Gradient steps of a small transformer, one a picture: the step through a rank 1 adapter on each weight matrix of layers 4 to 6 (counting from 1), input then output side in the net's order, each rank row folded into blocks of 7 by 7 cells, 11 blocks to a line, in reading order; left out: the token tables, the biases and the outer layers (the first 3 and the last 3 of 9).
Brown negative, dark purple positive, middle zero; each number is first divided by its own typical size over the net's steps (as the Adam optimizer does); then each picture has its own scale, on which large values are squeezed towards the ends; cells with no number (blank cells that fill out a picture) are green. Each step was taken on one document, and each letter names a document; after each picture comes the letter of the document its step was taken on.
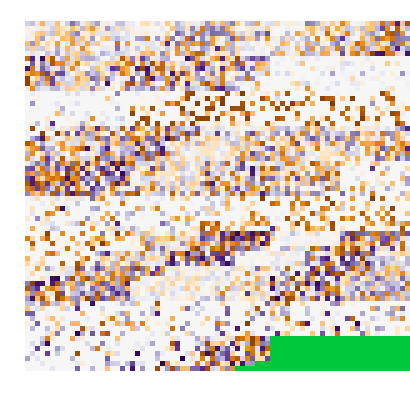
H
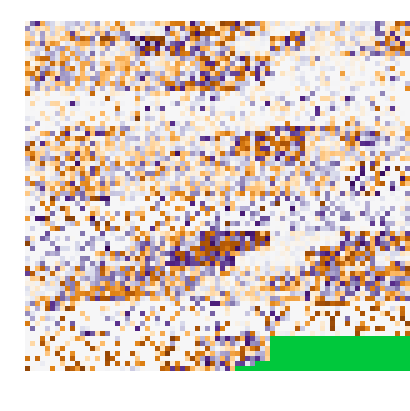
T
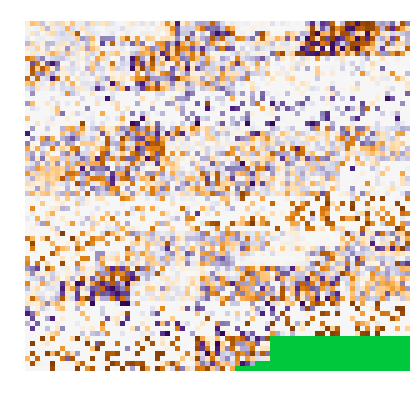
H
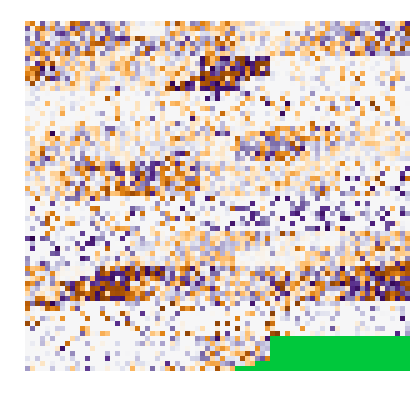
T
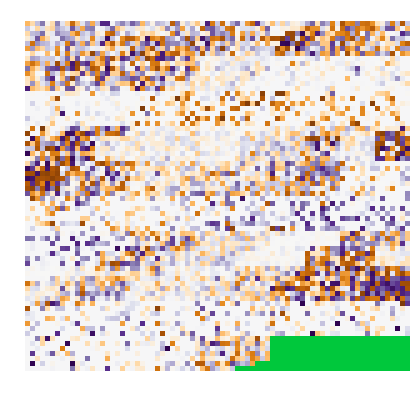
H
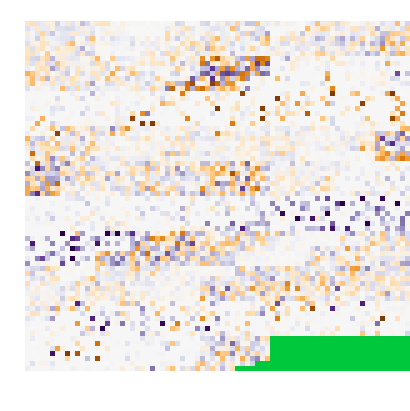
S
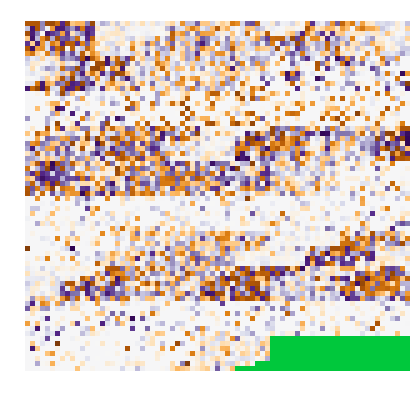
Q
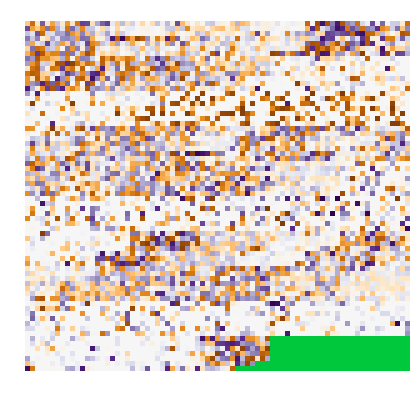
T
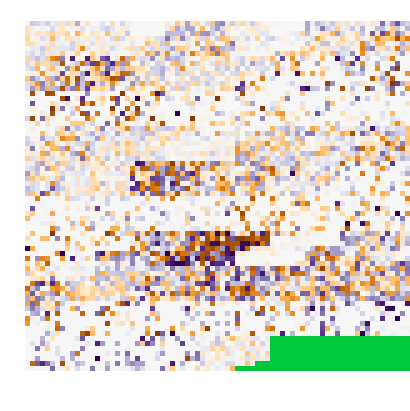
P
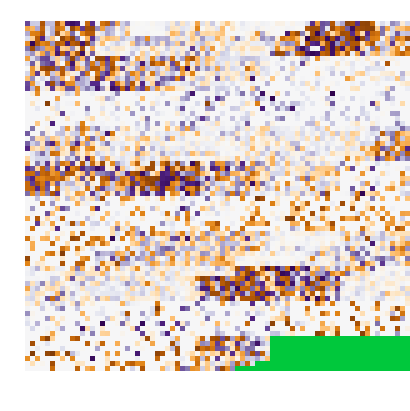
H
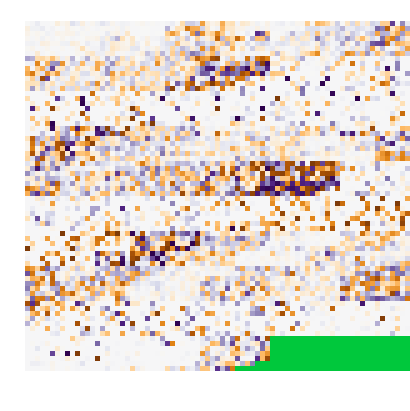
S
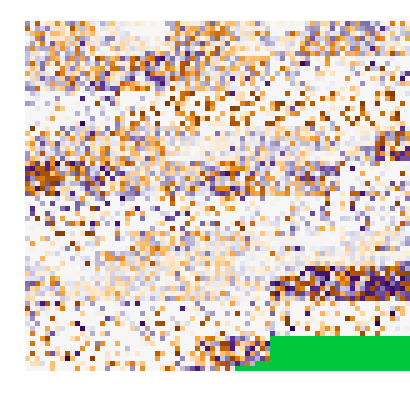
H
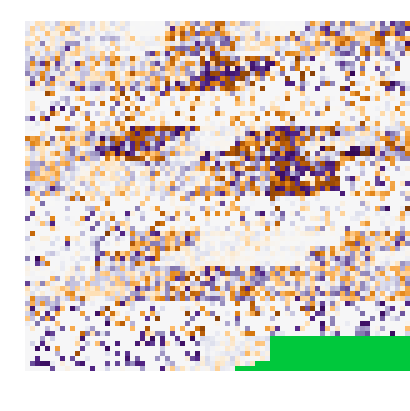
P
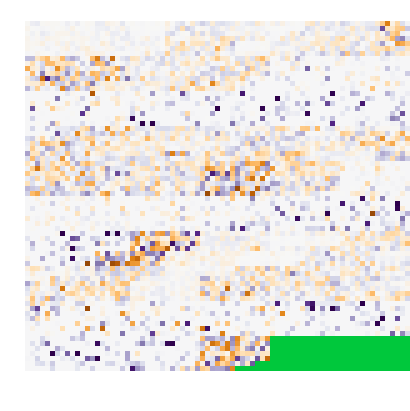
S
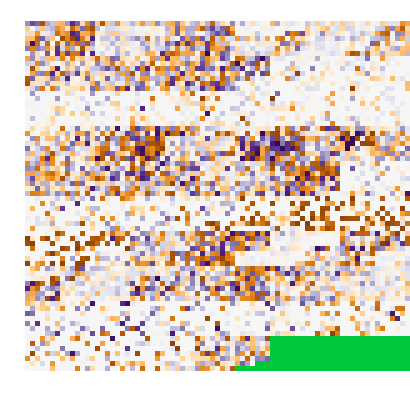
H
